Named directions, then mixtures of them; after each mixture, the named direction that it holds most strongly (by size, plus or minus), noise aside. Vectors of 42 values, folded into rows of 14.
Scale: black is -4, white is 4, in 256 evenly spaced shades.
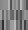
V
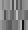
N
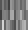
V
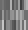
V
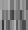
V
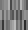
V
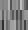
V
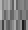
N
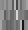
N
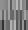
V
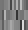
N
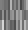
V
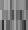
V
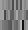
N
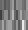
N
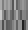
N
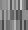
V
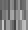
V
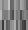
V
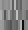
N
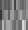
N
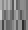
N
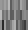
V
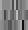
N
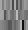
N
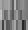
N
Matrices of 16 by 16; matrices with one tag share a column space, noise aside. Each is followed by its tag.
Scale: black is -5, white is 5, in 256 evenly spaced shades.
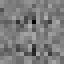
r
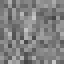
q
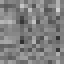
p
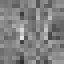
q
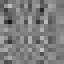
p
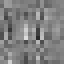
q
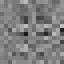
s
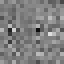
s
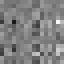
r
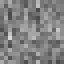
q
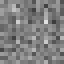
p
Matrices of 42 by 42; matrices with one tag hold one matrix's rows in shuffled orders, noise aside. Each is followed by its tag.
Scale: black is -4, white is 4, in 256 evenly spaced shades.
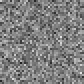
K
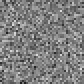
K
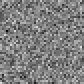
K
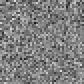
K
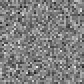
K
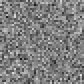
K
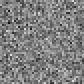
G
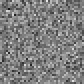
G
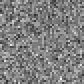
K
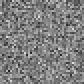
G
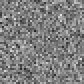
K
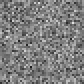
G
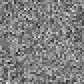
G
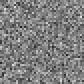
K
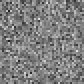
G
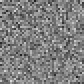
K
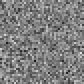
K
